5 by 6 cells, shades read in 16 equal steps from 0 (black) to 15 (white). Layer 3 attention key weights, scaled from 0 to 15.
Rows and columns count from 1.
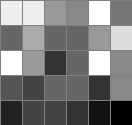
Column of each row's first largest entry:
5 6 1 6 2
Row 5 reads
2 4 4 3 1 0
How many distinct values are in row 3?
5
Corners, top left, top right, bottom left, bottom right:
14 7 2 0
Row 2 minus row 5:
4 6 2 3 8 13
